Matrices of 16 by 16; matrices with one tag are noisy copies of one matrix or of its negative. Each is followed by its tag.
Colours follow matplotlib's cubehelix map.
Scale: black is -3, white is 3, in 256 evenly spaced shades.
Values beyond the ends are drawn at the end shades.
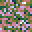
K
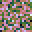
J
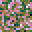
J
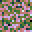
J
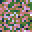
J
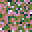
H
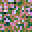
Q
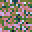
K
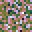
H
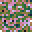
J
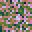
K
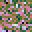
K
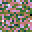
J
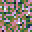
Q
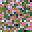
J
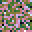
J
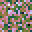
H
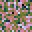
Q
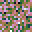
Q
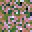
H
